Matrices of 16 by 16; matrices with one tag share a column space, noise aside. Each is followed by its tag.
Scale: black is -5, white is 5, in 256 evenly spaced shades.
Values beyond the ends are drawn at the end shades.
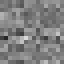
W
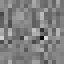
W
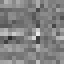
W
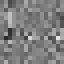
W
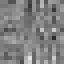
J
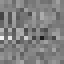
W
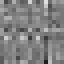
J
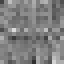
J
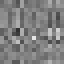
W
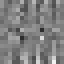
J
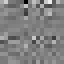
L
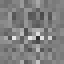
W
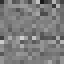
L
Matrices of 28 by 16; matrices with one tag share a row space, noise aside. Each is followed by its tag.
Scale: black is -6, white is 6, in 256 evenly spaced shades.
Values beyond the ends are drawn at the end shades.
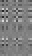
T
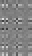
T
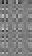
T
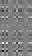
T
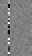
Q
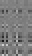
T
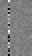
Q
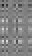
T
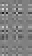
T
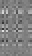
T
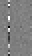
Q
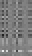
T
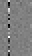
Q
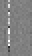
Q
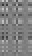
T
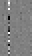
Q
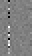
Q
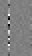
Q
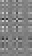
T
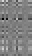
T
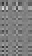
T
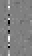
Q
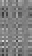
T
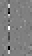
Q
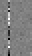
Q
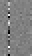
Q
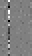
Q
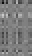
T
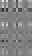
T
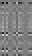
T
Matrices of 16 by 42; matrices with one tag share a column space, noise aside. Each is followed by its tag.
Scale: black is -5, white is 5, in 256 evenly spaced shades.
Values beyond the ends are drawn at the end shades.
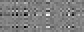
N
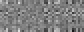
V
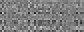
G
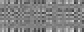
V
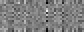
V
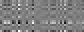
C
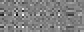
N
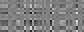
G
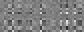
G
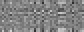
V
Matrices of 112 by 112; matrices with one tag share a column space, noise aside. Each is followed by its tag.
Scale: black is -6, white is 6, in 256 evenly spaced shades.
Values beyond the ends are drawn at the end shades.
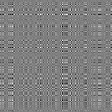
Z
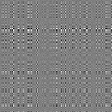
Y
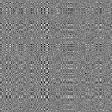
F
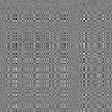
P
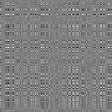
Z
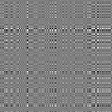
Y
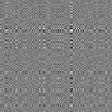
Y
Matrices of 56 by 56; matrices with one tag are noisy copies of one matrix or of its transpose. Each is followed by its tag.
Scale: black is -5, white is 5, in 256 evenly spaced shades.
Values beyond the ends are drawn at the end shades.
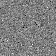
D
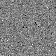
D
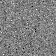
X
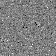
D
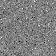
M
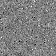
M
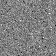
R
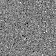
D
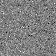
X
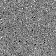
M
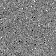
M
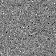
X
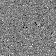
D
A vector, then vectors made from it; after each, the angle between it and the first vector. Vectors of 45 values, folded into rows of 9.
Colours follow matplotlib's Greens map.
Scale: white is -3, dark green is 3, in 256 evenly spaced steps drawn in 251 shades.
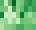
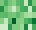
orthogonal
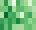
nearly opposite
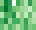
partly opposed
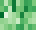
nearly parallel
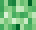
partly aligned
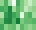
nearly opposite
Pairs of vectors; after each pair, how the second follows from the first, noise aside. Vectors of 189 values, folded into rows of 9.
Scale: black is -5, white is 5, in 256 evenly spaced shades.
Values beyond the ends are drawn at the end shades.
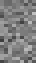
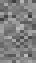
wrapped around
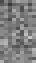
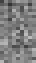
copied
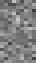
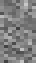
wrapped around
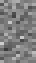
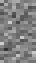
copied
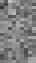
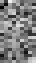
scaled up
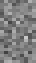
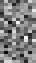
scaled up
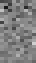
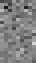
copied
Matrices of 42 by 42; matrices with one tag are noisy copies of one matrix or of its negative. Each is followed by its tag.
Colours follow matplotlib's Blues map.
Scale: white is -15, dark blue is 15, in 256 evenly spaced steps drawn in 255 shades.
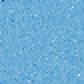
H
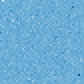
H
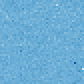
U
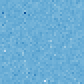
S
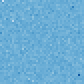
H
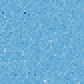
S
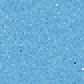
U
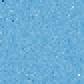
H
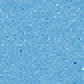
U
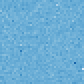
U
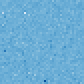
S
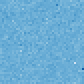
U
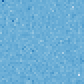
H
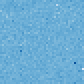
U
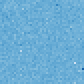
U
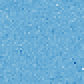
U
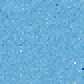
U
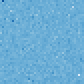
H
